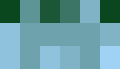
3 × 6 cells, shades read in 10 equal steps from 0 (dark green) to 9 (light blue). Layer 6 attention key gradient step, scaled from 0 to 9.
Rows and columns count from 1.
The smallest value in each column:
0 5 1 3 6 0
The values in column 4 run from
3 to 7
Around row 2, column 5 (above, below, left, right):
7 6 6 7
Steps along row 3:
down up down down up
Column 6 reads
0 7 9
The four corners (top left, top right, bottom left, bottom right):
0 0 8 9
